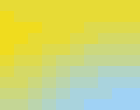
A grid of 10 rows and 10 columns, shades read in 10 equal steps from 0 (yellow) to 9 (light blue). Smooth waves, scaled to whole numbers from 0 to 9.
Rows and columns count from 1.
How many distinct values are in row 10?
5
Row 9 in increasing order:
4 4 5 6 7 8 8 8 9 9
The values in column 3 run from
0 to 6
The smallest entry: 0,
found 7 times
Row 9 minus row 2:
4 3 4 5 6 7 7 7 8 8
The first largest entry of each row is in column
1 2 7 8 7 7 8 8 9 7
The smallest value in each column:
0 0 0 1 1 1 1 1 1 1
